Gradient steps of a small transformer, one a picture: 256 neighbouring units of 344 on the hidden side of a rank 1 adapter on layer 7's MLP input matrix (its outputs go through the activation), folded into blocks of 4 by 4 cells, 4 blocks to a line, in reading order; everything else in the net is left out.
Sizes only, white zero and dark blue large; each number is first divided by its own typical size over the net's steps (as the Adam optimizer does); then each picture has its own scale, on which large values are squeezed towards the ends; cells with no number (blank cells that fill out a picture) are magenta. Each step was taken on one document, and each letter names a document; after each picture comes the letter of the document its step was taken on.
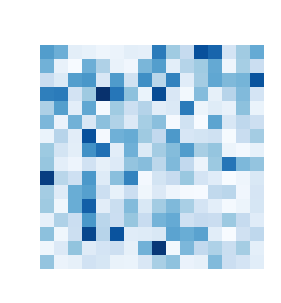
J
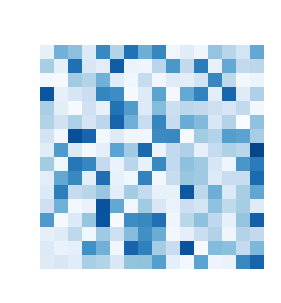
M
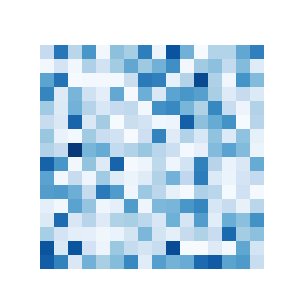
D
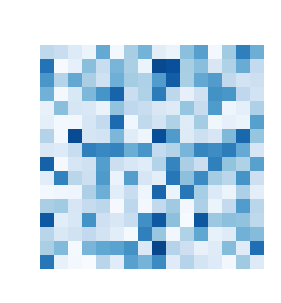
M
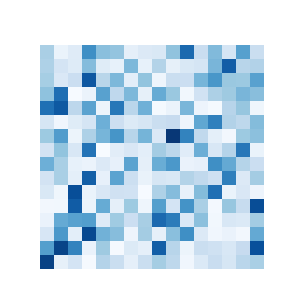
J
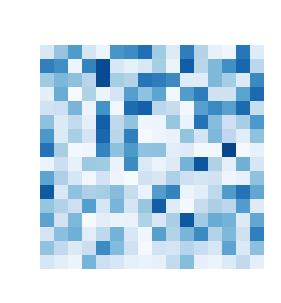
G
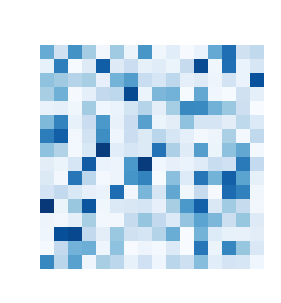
G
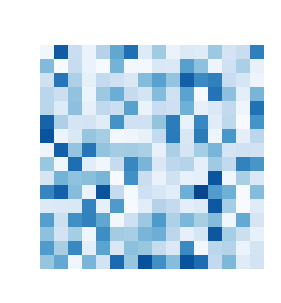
M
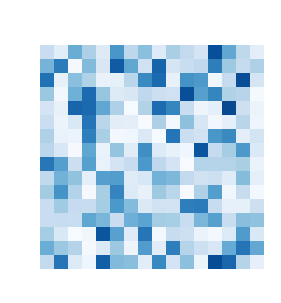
D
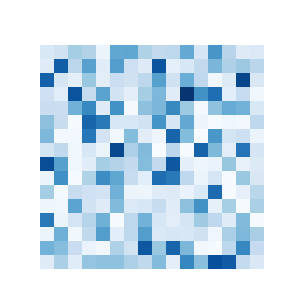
D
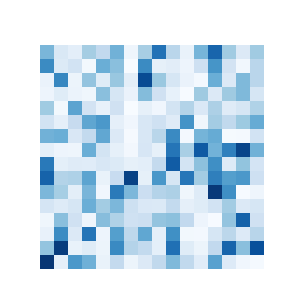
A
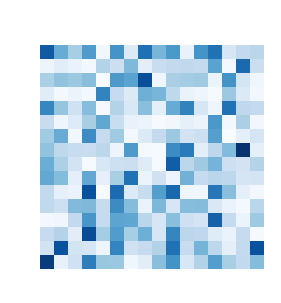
A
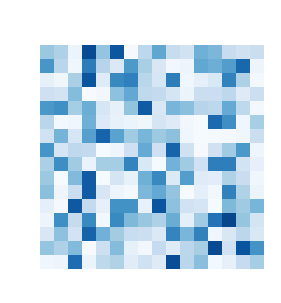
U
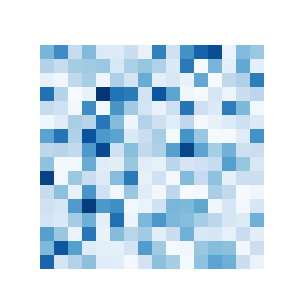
J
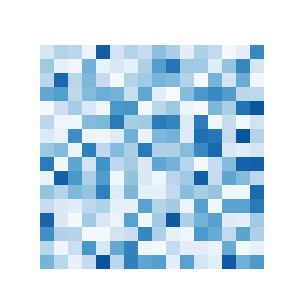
M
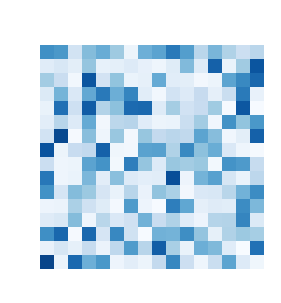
J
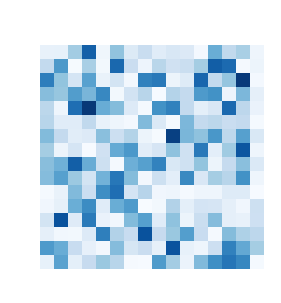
D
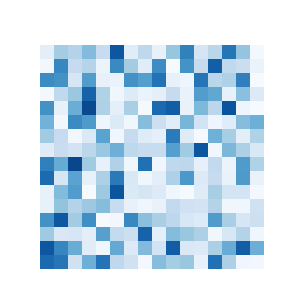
D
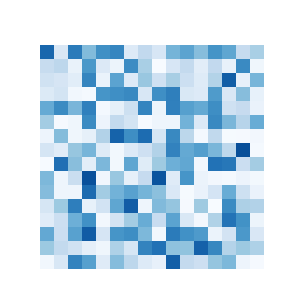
U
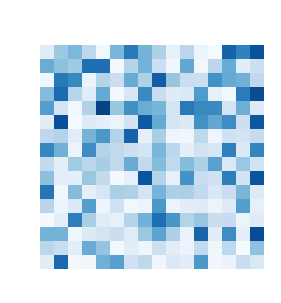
G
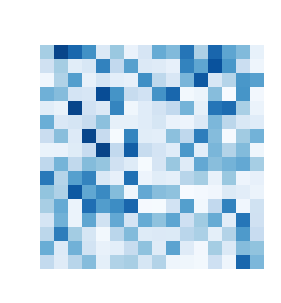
J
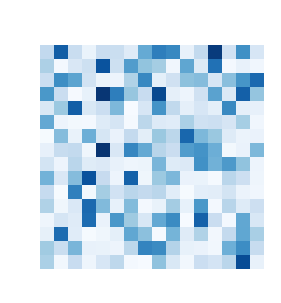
J
